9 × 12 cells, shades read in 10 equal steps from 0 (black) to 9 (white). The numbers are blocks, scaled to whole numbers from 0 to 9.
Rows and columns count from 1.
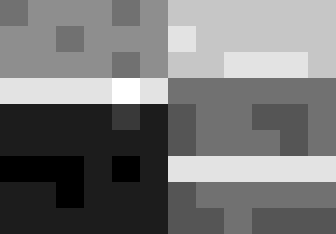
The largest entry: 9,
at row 4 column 5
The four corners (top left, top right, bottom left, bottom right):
4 7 1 3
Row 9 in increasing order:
1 1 1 1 1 1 3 3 3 3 3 4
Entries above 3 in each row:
12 12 12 12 3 4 6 5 1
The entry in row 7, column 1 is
0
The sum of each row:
70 72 74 73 28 28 50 28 25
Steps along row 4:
same same same up down down same same same same same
